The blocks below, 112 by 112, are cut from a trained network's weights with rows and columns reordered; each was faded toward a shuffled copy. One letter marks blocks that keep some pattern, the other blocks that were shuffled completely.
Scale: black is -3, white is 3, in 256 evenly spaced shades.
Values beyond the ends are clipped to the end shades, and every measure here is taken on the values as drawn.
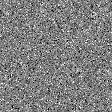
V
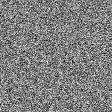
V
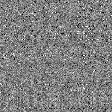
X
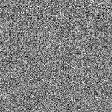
X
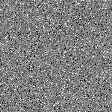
V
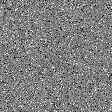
V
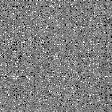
X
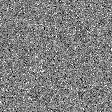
V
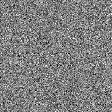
X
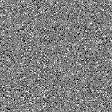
X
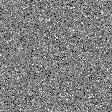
V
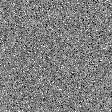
V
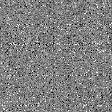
X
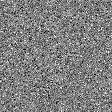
V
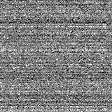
X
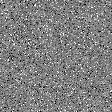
V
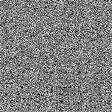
X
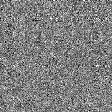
X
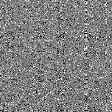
X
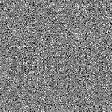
X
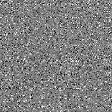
X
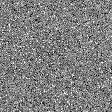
V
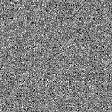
X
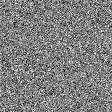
V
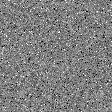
V
